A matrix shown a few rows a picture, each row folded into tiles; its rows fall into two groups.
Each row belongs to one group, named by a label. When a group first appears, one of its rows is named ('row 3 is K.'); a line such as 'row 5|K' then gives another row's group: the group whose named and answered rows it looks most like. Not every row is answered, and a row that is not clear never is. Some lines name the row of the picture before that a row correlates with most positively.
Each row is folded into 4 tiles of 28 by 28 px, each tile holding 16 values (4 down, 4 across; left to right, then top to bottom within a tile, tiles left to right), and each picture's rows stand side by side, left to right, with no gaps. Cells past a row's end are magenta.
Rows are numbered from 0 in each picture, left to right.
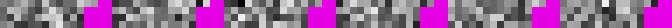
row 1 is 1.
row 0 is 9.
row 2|1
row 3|1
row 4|9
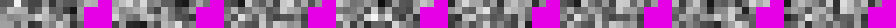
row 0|9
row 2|1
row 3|9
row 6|9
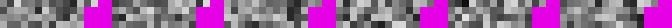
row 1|1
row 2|9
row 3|9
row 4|1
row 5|9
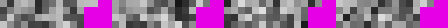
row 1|9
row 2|1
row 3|9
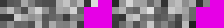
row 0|1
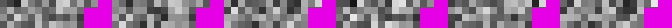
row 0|1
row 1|1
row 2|9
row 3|1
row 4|1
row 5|9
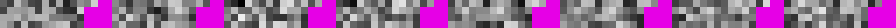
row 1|1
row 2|1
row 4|9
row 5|9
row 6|1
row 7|1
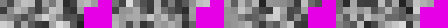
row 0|9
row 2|9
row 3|9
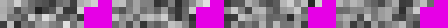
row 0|9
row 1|9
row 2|1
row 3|9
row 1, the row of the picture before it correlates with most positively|0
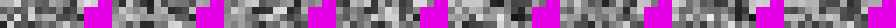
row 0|9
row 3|9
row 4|9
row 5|9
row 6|9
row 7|9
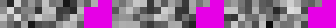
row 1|9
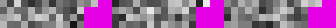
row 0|9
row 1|1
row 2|9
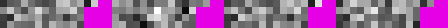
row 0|1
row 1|9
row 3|1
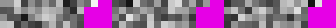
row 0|9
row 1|1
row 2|1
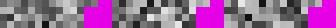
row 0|1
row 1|9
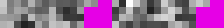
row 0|9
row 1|9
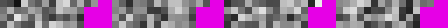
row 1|1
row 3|9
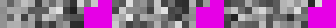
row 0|9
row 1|9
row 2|1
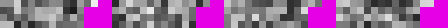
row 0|9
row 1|1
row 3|9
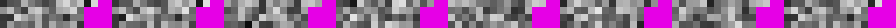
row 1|1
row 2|9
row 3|1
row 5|1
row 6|9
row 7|1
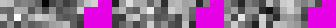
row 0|9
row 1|1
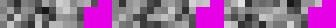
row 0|1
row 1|9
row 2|9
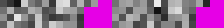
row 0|1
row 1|1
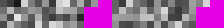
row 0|1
